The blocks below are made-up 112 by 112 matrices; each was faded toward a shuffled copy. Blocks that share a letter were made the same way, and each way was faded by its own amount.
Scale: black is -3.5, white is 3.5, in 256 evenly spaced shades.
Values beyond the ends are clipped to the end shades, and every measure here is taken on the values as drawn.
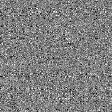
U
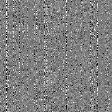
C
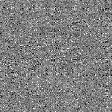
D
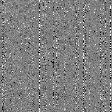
C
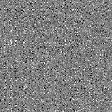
D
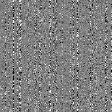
C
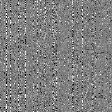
C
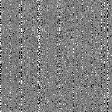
C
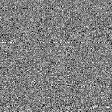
U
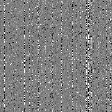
C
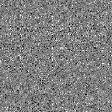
D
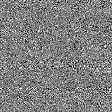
U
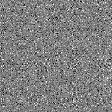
D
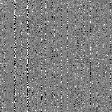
C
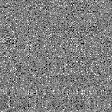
D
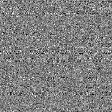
U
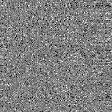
D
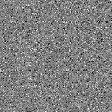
D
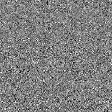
U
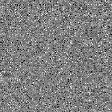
D
